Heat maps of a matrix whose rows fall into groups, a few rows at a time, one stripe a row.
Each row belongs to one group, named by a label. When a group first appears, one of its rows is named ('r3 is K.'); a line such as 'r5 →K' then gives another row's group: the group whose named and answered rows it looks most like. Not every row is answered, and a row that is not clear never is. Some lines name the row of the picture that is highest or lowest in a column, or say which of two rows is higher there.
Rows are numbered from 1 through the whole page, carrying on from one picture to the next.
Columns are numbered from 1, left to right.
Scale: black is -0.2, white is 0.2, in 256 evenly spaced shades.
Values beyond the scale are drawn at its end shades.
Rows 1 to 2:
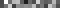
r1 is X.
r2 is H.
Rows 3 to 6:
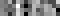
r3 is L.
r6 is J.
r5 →J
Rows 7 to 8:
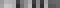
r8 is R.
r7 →R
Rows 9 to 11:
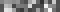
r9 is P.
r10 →R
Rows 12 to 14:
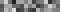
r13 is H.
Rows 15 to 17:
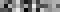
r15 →J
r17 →J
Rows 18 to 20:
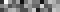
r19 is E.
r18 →H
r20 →P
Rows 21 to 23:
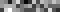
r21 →J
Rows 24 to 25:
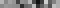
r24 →R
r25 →P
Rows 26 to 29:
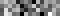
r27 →P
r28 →X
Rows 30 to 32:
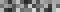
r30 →J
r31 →R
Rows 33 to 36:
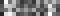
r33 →X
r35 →H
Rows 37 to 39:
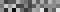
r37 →J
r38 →X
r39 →L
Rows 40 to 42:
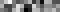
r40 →R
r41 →J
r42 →J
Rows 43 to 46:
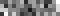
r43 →L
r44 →L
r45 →X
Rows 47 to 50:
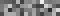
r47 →E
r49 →E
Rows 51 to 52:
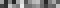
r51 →L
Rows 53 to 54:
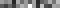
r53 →H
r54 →E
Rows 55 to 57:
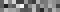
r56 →J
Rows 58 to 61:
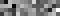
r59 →R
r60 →E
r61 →H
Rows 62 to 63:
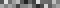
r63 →R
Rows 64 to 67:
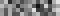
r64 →E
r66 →P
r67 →L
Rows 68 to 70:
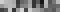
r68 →R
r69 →R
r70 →L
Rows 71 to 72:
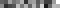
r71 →L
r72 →E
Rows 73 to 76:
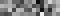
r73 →H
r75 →L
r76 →E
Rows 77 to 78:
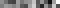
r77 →E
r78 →P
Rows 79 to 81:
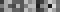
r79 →H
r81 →H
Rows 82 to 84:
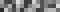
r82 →J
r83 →L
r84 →H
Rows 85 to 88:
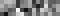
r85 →R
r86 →R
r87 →J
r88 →J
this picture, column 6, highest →88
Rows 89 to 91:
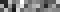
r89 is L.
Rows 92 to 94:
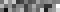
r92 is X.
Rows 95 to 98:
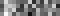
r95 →R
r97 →X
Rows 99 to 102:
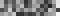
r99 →L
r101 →H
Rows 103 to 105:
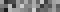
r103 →E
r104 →L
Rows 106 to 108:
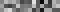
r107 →E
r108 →R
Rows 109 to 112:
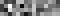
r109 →J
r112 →J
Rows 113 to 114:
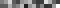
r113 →R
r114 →L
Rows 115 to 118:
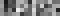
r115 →J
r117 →J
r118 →P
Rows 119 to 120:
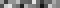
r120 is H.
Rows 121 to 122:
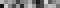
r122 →H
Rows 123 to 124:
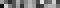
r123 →E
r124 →H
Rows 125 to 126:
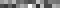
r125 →X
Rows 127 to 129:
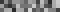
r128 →E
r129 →R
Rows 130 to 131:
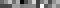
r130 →P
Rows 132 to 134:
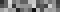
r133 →H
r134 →X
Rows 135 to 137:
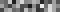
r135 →L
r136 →J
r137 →H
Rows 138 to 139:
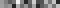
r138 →J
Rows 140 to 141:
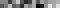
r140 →J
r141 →H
